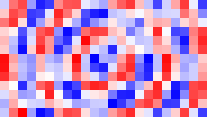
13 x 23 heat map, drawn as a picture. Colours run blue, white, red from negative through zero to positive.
Rings: centred on the centre. Slope: none. Odd rows or columns: none.
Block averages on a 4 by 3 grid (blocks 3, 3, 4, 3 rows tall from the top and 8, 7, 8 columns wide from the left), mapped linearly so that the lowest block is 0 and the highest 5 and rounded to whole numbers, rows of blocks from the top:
513 / 154 / 352 / 304
